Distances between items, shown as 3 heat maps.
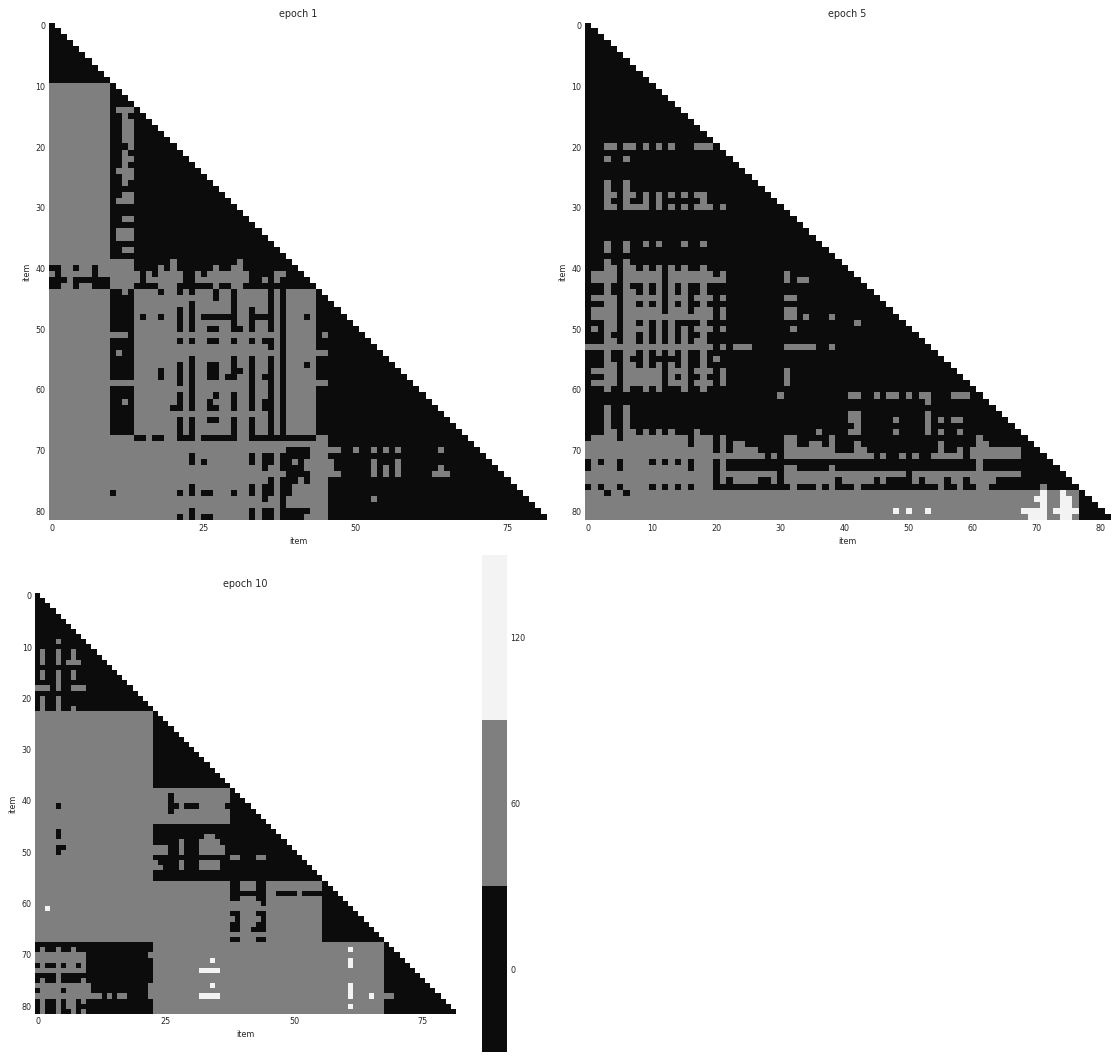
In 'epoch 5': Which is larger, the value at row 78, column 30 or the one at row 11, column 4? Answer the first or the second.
the first
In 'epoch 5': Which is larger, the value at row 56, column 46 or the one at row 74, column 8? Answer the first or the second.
the second
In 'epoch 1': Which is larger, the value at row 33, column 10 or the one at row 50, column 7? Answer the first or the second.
the second
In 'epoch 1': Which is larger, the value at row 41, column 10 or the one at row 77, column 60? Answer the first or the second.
the first
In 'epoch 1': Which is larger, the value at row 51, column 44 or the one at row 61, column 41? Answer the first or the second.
the second
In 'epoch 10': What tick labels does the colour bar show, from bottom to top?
0, 60, 120
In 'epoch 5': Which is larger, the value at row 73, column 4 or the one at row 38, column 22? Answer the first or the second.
the first
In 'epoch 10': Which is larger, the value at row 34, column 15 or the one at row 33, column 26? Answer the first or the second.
the first
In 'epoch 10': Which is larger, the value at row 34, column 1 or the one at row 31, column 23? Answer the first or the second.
the first
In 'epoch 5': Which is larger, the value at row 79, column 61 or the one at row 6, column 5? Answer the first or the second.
the first
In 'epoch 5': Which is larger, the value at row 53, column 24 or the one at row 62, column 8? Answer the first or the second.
the first
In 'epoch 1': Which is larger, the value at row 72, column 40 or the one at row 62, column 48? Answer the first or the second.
the first
